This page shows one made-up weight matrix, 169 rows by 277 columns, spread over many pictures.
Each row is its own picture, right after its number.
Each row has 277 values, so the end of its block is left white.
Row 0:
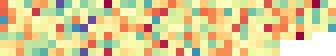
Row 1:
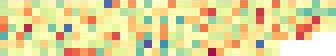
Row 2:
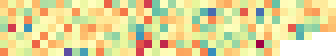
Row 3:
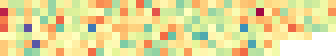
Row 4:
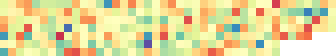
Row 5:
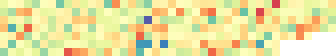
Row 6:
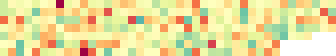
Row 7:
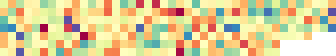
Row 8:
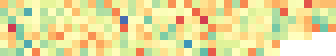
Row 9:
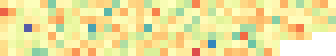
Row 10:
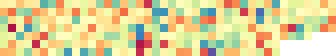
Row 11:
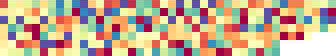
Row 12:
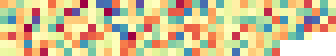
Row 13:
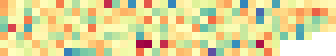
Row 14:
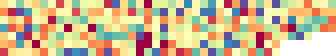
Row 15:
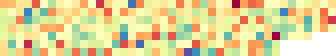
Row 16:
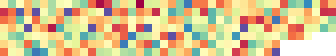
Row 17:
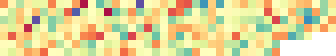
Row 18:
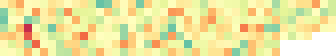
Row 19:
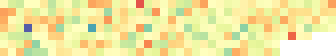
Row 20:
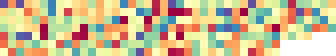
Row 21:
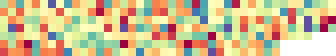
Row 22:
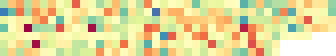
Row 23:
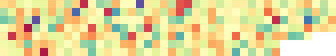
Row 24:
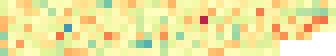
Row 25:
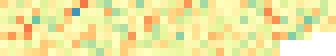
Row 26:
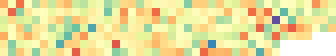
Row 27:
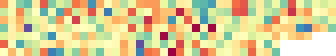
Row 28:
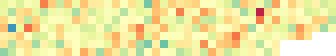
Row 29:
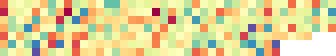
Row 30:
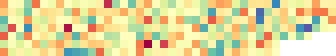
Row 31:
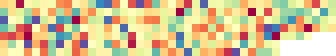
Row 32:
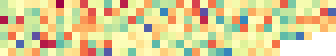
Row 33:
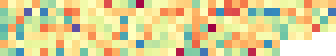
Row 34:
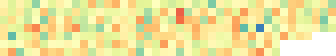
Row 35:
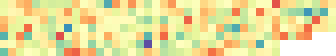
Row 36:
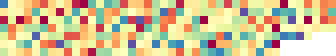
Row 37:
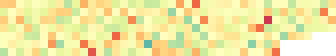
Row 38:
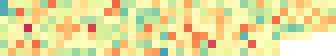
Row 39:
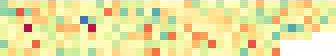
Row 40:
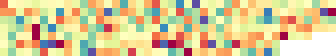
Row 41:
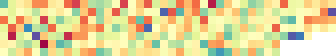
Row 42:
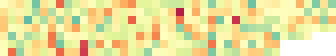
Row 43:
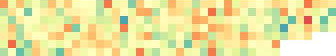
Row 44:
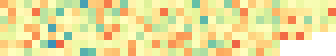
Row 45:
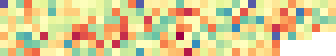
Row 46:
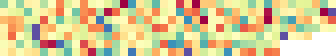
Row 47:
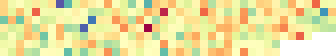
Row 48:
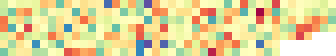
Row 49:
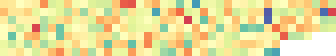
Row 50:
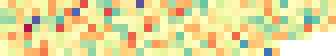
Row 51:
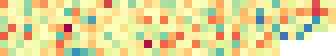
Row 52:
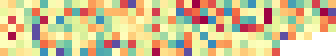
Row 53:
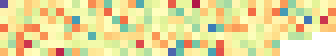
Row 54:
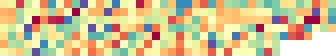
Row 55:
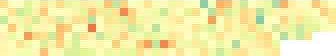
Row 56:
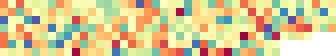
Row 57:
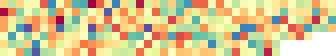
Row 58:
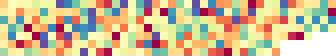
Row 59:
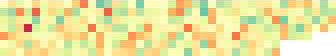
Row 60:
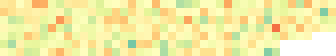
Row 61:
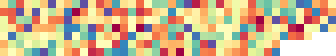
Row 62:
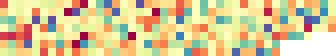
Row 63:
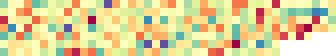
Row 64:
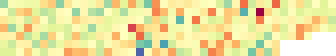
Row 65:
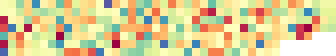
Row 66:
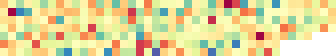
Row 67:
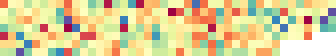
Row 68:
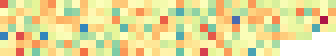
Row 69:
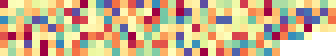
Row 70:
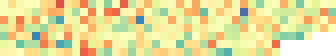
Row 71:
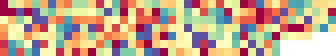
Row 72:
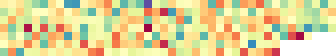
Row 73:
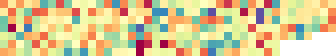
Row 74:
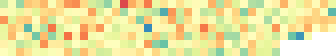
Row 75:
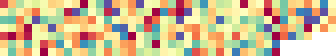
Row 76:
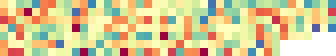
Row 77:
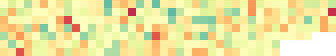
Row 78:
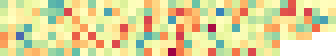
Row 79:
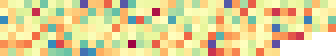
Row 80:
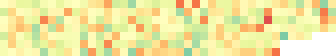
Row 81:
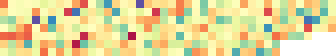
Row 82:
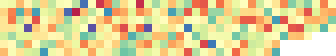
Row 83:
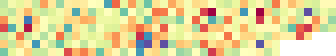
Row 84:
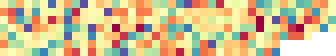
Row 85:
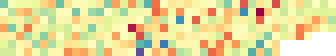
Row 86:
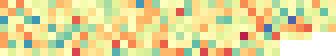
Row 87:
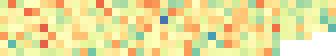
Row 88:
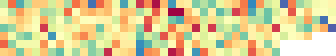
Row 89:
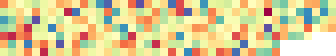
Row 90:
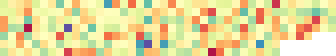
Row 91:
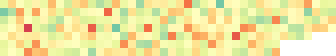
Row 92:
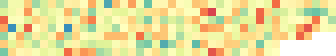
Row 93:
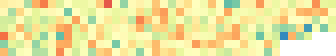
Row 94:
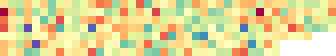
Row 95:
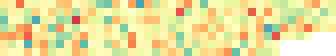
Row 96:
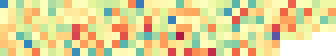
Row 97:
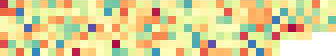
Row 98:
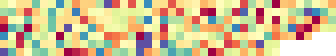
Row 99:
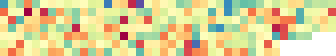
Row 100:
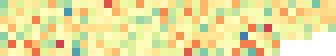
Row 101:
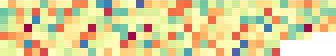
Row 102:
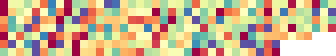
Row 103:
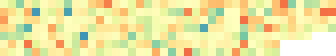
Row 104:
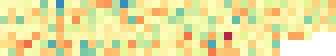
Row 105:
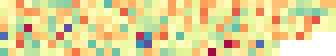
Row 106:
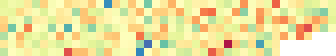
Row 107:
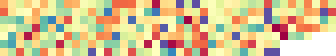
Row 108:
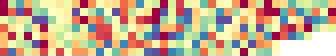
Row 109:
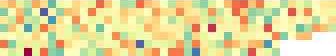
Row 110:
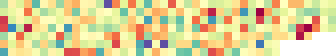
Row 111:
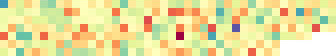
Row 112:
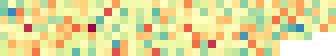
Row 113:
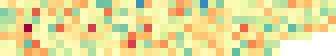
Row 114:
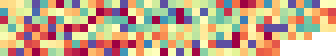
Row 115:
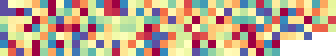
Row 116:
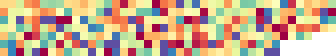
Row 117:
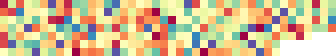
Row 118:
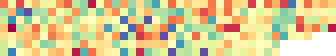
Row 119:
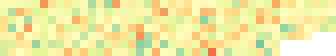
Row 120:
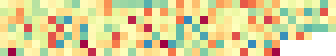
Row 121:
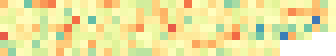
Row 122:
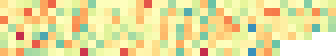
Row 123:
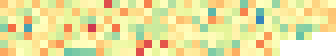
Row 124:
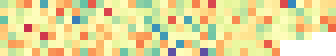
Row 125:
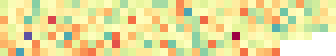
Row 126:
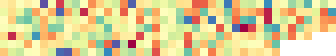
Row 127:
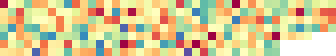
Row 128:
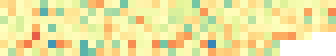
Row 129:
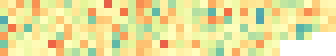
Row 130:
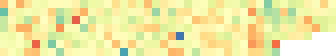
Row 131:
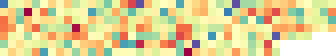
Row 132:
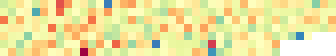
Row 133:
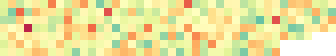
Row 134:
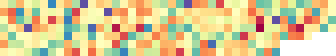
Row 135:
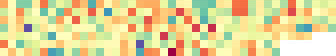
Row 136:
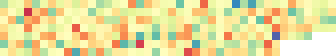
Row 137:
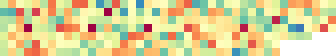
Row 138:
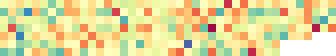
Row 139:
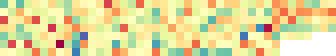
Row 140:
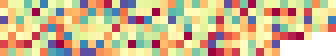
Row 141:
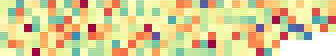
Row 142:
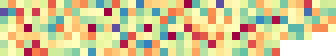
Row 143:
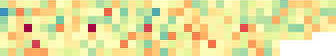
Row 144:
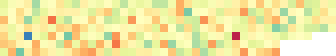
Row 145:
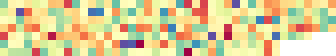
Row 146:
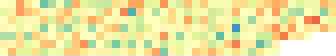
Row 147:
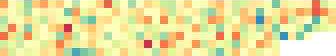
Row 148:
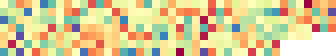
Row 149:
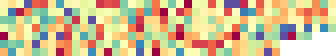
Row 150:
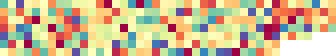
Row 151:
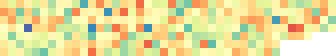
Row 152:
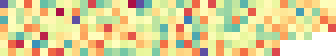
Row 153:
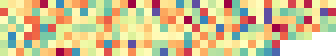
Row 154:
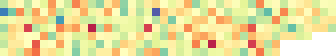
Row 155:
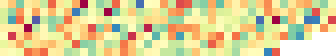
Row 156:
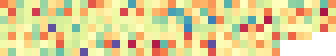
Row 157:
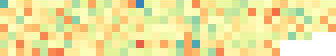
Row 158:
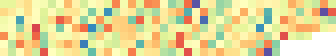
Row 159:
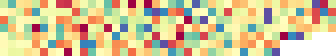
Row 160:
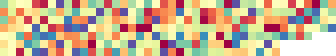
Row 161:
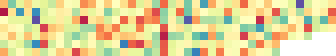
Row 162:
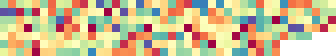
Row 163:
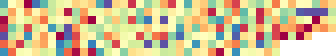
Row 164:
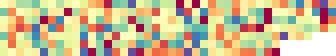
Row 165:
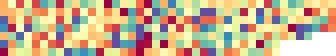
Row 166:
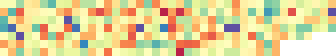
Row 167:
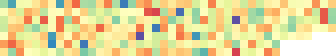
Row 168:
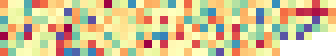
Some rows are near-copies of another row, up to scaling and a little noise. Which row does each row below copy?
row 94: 3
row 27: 135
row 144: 125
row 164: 80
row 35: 4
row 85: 64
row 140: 79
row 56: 86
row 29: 102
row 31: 95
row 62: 81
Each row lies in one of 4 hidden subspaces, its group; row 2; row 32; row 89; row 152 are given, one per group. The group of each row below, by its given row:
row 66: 2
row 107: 32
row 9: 89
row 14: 2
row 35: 2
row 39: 89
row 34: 32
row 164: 32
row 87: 152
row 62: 89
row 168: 2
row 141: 89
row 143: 89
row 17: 89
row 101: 89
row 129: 2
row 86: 89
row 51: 2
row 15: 152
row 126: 32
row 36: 32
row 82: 89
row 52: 32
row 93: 2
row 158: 32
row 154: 89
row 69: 89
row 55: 2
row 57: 89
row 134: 89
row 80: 32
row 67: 152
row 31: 89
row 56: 89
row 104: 32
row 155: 89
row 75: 89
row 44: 32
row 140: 32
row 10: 2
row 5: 2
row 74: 32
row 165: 2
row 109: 152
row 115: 89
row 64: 2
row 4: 2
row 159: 32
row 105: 2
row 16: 89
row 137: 89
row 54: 89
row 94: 89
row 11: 32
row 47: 32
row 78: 152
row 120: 32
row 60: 32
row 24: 2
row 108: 89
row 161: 89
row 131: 152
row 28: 2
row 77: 152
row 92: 2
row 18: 89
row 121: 2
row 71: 89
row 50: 89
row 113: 89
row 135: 152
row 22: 89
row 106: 2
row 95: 89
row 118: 152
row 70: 32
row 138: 152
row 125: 32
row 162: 89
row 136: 152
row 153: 32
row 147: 2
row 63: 2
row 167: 32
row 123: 2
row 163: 2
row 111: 152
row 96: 152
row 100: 89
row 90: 2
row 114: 32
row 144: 32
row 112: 89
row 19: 89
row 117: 89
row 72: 32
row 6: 32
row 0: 32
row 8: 152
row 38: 89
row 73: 2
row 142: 89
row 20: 152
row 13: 2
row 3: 89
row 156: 32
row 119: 2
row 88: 152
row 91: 89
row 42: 32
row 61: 89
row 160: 32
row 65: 2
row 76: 152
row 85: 2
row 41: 32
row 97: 89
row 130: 89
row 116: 32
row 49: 32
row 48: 2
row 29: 89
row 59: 89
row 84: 89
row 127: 152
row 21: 152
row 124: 152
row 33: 152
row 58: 32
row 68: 152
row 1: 2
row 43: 152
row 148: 152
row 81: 89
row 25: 89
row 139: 89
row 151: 89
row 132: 32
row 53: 152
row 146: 2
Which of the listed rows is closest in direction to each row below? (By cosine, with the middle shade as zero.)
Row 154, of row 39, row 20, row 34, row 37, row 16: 39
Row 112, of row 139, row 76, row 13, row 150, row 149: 139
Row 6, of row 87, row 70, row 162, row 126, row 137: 70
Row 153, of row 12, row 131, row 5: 131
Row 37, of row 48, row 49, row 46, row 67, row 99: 46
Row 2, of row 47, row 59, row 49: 49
